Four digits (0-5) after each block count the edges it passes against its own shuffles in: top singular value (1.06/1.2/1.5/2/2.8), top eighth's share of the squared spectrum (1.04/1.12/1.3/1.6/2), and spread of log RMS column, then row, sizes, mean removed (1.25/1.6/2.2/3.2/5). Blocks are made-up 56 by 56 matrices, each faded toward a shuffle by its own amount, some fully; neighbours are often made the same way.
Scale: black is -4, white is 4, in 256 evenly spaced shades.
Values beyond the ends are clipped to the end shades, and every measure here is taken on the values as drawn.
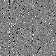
3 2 1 0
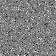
0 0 0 0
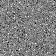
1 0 0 0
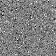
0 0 0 0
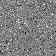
0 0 0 0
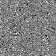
3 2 1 0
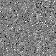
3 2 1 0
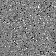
1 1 0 0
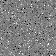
0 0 0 0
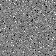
2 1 0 0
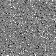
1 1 0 0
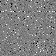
3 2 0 1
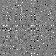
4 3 1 2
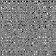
4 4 2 3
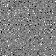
3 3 1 1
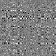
4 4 1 3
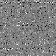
3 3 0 2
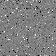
2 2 0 1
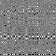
4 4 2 2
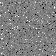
2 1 0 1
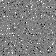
1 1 0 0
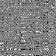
4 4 1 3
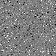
2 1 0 0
